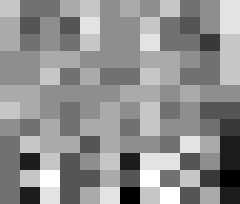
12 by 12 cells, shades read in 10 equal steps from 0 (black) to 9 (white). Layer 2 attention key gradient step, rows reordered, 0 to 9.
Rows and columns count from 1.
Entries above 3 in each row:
12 9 11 12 12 12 10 11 10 7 7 7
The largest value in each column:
7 7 9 6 8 8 6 9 9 8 6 8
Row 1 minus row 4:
2 -1 -2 0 2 0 1 -1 1 -1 1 1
